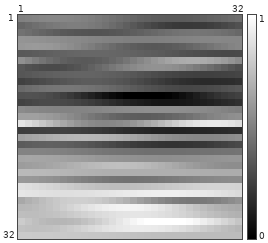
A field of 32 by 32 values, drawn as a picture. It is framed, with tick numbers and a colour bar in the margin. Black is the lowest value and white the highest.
The ninth with the highest average is the bottom middle. The grain runs across in streaks. Values rise toward the bottom. On average the colour sits 50% of the way up the scale.
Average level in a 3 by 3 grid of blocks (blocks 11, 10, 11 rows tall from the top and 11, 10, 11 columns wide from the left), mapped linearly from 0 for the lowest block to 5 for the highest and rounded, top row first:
100
100
554
